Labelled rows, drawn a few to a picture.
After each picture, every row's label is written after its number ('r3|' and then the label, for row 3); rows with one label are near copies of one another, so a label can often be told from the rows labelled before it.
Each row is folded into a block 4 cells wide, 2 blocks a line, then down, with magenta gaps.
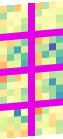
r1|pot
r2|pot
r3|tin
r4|tin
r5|pot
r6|tin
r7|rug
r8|pot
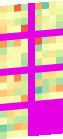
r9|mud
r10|pot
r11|pot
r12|pot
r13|mud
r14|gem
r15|gem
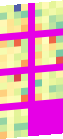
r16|rug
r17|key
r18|mud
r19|mud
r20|mud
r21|key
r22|key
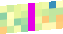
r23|key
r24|rug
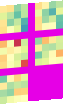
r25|tin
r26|tin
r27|mud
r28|gem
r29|gem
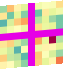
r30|gem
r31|key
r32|tin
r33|mud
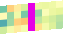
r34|gem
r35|key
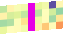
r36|gem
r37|rug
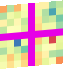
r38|pot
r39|tin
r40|rug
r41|mud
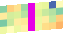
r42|gem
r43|rug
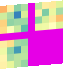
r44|tin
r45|gem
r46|tin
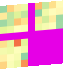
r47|gem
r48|pot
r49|mud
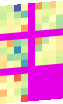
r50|rug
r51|pot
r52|tin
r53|pot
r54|mud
